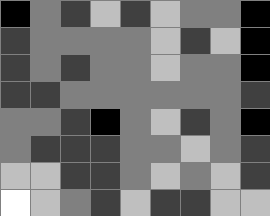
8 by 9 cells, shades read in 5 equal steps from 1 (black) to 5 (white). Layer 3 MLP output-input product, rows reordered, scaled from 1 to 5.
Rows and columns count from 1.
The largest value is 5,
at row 8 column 1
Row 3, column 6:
4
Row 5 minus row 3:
1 0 0 -2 0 0 -1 0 0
